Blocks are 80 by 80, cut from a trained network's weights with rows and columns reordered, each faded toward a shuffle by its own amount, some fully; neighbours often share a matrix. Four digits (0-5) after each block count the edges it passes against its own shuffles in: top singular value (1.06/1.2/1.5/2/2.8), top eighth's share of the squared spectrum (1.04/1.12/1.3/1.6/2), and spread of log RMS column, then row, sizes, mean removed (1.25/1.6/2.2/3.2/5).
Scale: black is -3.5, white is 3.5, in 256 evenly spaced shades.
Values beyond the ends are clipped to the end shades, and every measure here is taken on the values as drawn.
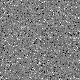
0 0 0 0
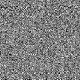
3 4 1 2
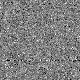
2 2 0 1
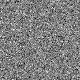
1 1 0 0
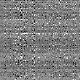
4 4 4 2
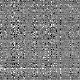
3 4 4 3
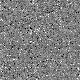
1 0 0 0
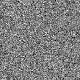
3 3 0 1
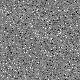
0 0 0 0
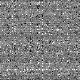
3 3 3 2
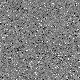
0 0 0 0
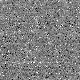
1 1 1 0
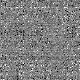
2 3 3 1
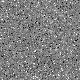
0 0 0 0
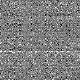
3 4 3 2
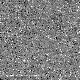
1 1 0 0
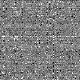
3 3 3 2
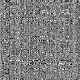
3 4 1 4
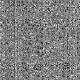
3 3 0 3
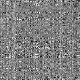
3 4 1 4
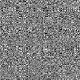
3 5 2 3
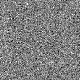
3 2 0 1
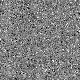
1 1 0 0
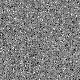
1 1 0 0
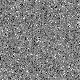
1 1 0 0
